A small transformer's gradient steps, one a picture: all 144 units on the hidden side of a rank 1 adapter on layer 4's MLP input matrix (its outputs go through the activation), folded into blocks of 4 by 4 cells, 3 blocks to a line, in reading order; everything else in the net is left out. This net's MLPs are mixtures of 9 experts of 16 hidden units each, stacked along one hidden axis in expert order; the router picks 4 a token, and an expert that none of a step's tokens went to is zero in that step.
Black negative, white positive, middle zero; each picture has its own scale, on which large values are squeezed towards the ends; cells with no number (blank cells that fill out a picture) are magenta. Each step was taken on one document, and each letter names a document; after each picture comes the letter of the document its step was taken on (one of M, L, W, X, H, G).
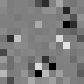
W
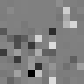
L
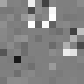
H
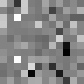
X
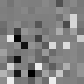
L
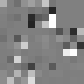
H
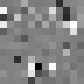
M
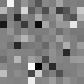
X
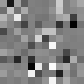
M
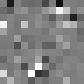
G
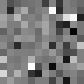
G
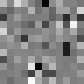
X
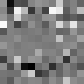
G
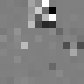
H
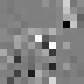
L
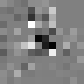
H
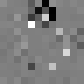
H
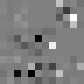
L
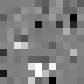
W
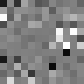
X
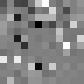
X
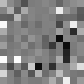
G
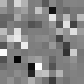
X
